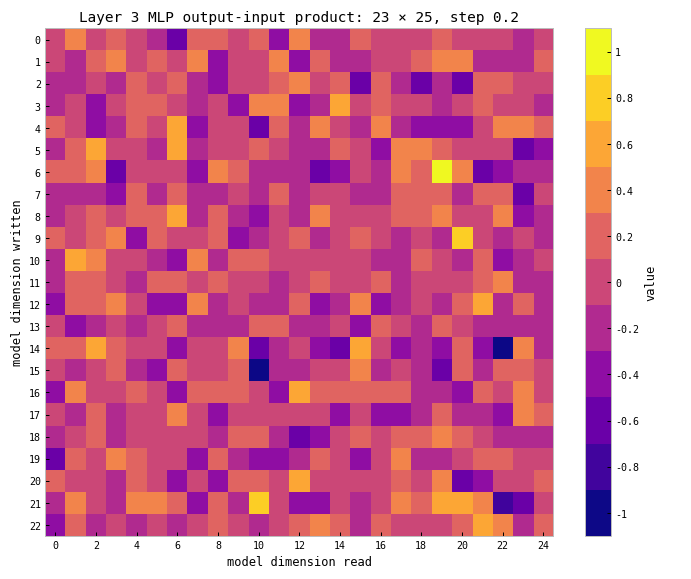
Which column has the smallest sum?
0
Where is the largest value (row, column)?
6 19
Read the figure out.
Title: Layer 3 MLP output-input product: 23 × 25, step 0.2
x-axis: model dimension read, ticks 0 2 4 6 8 10 12 14 16 18 20 22 24
y-axis: model dimension written, ticks 0 1 2 3 4 5 6 7 8 9 10 11 12 13 14 15 16 17 18 19 20 21 22 (0 at the top)
Colour bar: value, ticks -1 -0.8 -0.6 -0.4 -0.2 0 0.2 0.4 0.6 0.8 1
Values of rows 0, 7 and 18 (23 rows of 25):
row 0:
0 0.4 0 0.2 0 -0.2 -0.6 0.2 0.2 0 0.2 -0.4 0.4 -0.2 -0.2 0.2 0 0 0 0.2 0 0 0 -0.2 0
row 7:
-0.2 -0.2 -0.2 -0.4 0.2 -0.2 0.2 -0.2 -0.2 0 -0.2 0.2 -0.2 0 0 -0.2 -0.2 0.2 0.2 0.2 -0.2 0.2 0.2 -0.6 0
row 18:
-0.2 0 0.2 -0.2 0 0 0 0 -0.2 0.2 0.2 -0.2 -0.6 -0.4 0 0.2 0 0.2 0.2 0.4 0.2 0 -0.2 -0.2 -0.2
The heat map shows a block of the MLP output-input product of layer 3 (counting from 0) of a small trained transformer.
